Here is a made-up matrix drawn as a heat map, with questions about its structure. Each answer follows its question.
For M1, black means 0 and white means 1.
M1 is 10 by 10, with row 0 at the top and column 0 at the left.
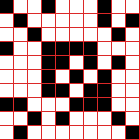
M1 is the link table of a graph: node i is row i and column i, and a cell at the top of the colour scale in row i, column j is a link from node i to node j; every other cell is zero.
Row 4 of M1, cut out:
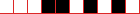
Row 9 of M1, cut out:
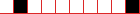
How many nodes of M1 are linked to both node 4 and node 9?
4
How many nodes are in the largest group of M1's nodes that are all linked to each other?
5
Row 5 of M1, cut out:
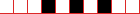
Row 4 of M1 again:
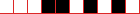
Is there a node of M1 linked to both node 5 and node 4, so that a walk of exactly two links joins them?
yes
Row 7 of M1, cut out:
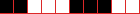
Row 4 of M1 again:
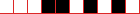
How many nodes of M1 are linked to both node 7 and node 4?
2
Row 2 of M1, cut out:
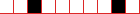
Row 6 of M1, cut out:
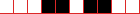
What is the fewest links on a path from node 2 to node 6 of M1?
1
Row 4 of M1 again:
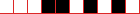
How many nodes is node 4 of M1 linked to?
6
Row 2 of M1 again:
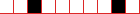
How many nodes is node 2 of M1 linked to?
8
